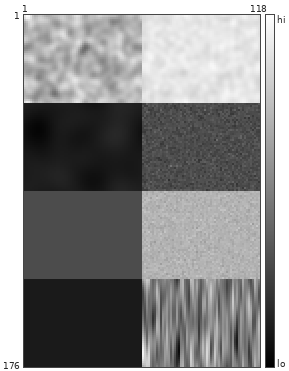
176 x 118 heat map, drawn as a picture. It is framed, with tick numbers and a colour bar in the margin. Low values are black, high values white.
It is made of 4 by 2 panels. Panel 1,1: high, blotchy. Panel 1,2: very high, blotchy, faint in contrast. Panel 2,1: very low, smooth, faint in contrast. Panel 2,2: low, fine-grained, faint in contrast. Panel 3,1: low, flat. Panel 3,2: high, fine-grained, faint in contrast. Panel 4,1: very low, flat. Panel 4,2: middling, streaked downward, strong in contrast.
